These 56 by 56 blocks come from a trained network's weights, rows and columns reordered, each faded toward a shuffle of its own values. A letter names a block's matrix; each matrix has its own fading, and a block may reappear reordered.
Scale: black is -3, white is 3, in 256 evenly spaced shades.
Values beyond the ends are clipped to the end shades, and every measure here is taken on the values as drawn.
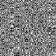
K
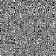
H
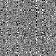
H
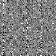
H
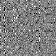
H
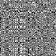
K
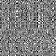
K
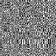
K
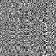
K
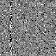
H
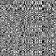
K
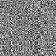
K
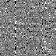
H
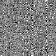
H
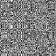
K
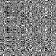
K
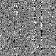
H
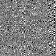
H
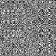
K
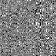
H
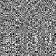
K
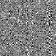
H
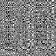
K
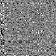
H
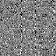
H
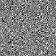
H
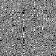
H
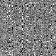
H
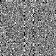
H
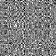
K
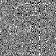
H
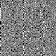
H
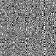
H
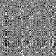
K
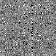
H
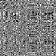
K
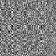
K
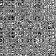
K
